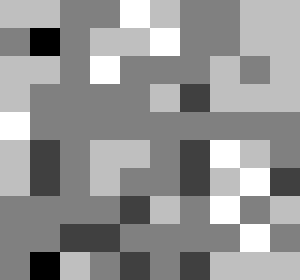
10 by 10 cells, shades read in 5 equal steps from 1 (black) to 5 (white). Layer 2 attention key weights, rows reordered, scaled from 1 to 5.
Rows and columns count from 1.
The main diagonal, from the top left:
4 1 3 3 3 3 2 5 5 4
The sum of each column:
37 26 30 34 32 35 26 38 39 35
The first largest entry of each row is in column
5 6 4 1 1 8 9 8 9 3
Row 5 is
5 3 3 3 3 3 3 3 3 3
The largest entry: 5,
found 8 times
